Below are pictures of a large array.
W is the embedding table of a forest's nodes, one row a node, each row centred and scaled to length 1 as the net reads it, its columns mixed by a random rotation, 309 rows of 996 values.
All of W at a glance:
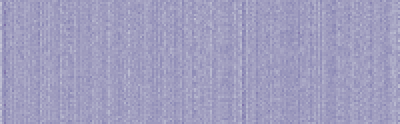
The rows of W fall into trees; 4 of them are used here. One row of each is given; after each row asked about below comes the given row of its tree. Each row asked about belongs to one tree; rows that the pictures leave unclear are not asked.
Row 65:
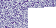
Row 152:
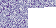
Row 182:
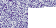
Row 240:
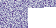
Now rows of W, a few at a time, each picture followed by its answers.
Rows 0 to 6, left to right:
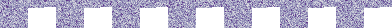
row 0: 152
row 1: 182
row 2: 152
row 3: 65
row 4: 65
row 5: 182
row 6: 182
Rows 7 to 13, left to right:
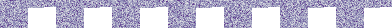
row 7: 182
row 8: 240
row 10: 182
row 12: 65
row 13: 240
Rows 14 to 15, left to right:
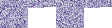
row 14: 152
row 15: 240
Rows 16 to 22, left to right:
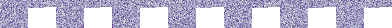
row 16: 152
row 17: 240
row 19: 240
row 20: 152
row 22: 240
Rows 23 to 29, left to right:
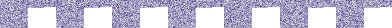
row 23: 240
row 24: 65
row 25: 182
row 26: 65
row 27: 182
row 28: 240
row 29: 182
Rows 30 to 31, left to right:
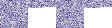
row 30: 182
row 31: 182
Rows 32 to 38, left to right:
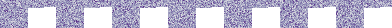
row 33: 182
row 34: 152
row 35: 240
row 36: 182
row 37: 152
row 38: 152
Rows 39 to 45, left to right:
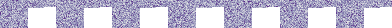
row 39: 152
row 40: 240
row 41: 65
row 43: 65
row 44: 182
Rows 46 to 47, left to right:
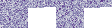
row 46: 240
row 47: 152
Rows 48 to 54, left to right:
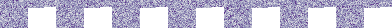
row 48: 152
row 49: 152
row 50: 65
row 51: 65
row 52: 152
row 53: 182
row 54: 152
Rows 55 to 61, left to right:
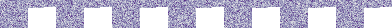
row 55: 182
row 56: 182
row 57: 240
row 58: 152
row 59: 240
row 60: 182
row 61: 182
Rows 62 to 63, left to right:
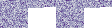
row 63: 182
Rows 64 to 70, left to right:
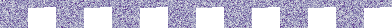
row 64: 240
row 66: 152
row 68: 65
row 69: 182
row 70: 152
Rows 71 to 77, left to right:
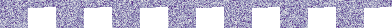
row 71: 65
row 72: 65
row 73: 65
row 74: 152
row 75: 182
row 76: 152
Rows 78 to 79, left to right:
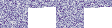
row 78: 182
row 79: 65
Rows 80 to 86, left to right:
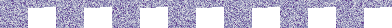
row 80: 182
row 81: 182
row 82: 152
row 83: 182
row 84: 182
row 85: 152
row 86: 182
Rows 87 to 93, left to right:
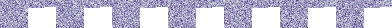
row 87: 182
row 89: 240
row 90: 152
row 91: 240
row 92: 152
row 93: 152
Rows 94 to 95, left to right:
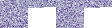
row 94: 182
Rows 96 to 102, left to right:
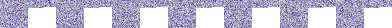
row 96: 240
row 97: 240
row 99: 182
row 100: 152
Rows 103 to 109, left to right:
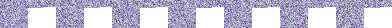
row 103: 65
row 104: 182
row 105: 182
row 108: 152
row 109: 152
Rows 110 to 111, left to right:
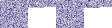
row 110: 182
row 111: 182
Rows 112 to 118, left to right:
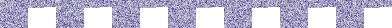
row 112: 240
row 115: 65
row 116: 240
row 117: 65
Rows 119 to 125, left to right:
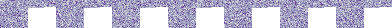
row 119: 182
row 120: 65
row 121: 65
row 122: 240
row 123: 240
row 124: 182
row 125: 240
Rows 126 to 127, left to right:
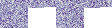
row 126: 240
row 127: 240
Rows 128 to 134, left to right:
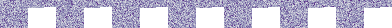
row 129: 182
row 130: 240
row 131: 240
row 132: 152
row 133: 65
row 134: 240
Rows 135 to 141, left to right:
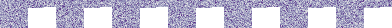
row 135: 240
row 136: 152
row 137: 152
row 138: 182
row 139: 65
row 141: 65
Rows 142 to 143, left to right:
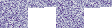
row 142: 182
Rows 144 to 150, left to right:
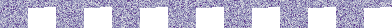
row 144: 152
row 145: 182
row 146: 152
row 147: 65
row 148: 182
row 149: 182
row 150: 152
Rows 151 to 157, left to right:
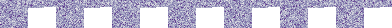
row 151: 182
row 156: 152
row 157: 240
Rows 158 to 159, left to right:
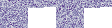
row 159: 152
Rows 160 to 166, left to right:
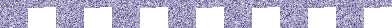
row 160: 152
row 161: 240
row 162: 182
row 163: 152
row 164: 182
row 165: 152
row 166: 152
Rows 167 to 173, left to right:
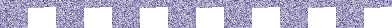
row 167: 182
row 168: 240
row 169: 240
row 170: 240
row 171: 182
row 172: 240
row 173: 182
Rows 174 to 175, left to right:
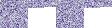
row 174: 152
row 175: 182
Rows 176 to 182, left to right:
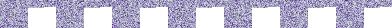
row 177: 65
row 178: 182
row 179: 182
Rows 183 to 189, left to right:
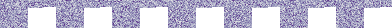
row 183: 65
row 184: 182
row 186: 182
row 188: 182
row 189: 240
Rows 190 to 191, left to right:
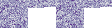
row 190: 152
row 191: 152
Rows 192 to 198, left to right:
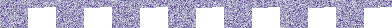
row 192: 152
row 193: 182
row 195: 152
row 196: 240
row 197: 240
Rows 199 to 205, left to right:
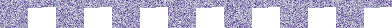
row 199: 65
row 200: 182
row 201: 240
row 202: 182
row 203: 152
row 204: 240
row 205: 182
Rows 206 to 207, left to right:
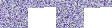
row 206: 240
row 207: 182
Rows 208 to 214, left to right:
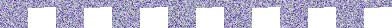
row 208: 240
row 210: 65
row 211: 182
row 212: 182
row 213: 240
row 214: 65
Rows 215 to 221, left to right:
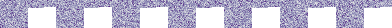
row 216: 65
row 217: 182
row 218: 182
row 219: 240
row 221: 152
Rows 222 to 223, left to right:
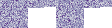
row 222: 152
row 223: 152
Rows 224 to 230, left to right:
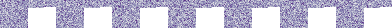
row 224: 240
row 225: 182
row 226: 152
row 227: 152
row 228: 152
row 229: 182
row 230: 182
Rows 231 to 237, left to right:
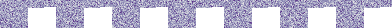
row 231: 240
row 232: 182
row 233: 240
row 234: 65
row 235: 182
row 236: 152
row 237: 182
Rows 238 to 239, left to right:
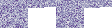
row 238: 152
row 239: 182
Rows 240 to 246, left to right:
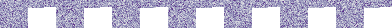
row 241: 152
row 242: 65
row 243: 152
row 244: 182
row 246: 65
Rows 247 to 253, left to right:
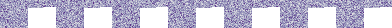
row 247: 65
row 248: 240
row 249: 152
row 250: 182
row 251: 65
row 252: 182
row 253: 240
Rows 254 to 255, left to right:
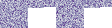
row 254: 240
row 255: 152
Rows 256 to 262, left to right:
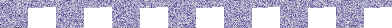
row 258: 152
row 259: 152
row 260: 182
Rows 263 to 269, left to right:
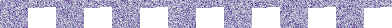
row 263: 240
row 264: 182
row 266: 240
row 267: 65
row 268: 152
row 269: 152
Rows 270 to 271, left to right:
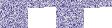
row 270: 152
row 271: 152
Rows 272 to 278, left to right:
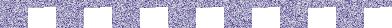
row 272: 182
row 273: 65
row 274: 240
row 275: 240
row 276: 182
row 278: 182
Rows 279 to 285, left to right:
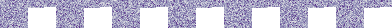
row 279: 182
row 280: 152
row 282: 182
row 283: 240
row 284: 182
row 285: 152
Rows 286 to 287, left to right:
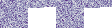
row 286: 182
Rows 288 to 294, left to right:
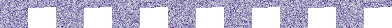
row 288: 240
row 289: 65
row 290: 65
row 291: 152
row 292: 182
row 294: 65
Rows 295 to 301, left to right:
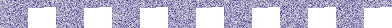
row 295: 240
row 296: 240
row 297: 240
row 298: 65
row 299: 182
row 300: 152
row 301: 152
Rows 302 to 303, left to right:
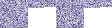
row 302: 182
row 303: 152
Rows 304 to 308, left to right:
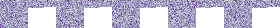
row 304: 182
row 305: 182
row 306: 152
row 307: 65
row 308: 182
